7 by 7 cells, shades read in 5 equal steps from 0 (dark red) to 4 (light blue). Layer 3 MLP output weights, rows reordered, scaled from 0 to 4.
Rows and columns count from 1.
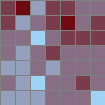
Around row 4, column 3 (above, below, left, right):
4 2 3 1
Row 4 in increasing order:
1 2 2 2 2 2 3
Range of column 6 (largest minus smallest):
1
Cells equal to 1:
11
